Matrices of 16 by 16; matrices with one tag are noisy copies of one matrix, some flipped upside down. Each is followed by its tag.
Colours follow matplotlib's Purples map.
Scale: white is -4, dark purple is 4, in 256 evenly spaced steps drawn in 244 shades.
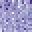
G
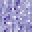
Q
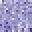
G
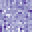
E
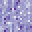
Q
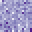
G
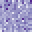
G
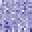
G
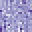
E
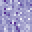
Q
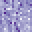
Q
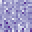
G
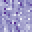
Q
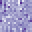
E
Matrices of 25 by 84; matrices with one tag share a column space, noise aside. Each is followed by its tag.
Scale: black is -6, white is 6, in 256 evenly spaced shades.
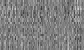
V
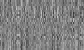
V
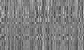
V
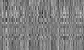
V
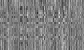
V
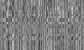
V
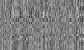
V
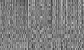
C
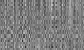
C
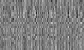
V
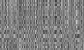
C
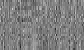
V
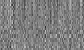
C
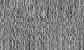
V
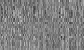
V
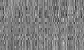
V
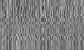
V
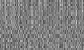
C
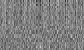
C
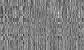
V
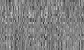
V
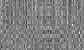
C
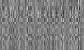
V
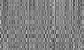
C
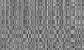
C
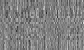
V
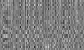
C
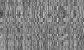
V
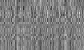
V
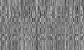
V
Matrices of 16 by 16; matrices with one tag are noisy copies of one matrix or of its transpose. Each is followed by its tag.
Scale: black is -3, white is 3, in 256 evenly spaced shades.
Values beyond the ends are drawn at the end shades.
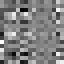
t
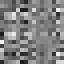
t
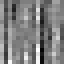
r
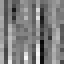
r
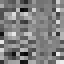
t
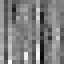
r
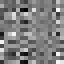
t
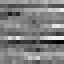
r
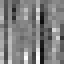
r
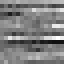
r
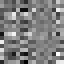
t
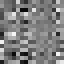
t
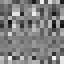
t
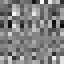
t
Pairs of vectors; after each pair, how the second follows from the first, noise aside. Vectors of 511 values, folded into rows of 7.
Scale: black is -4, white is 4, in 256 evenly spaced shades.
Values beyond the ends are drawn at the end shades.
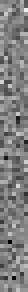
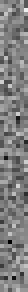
copied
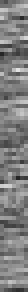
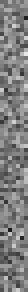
shuffled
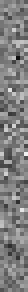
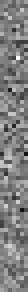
negated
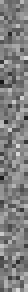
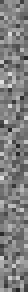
negated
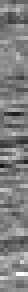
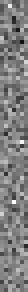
shuffled
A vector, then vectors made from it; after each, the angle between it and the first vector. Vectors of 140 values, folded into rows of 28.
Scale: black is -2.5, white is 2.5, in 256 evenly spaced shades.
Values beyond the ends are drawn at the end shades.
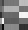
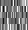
orthogonal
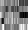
nearly opposite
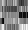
nearly opposite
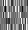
orthogonal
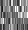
partly aligned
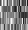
partly opposed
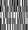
orthogonal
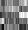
nearly parallel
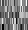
partly aligned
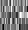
partly aligned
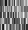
partly aligned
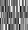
orthogonal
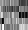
nearly opposite
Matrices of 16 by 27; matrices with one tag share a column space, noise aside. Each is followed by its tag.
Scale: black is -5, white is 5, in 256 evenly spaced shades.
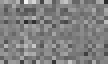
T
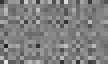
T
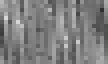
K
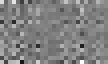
T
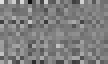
T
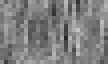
K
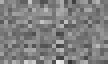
T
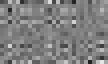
T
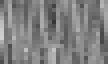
K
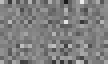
T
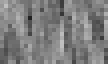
K
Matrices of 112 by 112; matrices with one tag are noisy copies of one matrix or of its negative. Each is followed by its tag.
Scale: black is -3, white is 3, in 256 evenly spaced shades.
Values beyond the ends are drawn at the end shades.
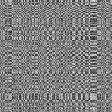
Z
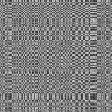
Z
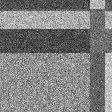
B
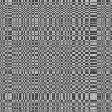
Z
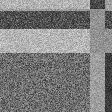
B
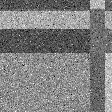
B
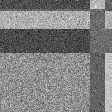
B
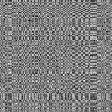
Z
